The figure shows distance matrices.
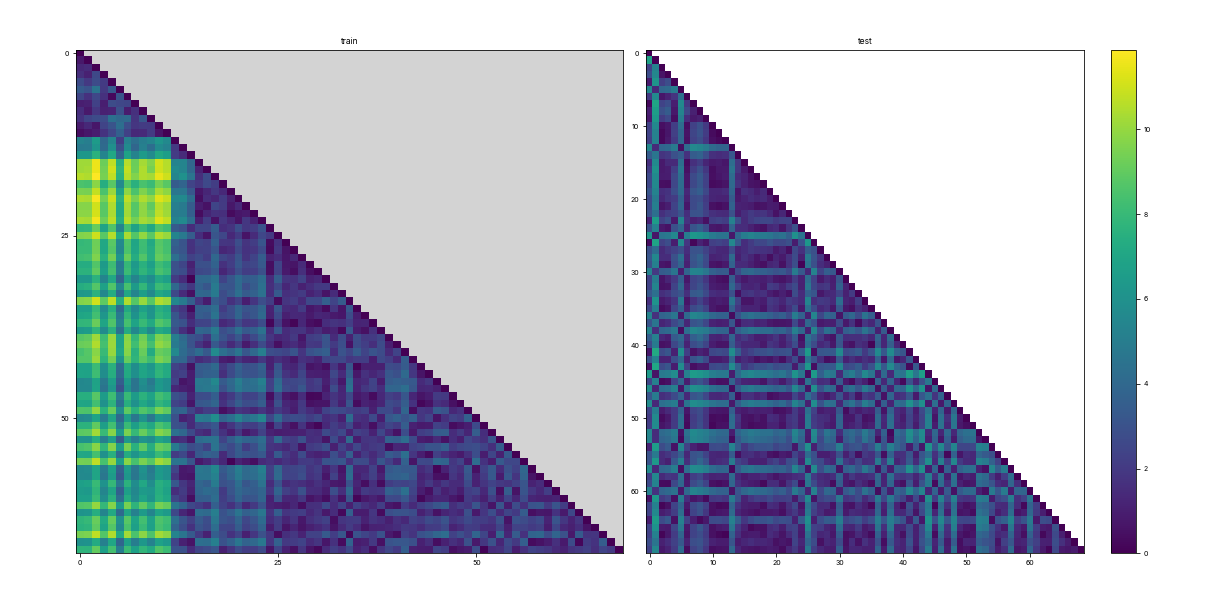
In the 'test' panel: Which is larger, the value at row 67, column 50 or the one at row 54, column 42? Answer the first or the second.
the second
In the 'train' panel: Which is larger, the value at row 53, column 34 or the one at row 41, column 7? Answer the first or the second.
the second
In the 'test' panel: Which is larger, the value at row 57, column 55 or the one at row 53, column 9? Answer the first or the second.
the second
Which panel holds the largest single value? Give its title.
train
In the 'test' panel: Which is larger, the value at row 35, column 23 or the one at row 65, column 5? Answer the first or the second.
the second
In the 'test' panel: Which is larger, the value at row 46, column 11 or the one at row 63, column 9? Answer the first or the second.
the first
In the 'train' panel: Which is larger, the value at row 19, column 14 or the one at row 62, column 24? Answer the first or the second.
the first
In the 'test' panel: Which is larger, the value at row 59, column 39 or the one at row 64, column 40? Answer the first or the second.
the second
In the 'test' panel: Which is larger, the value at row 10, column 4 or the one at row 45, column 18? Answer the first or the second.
the first
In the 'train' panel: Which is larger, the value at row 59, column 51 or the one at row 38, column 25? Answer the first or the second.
the second
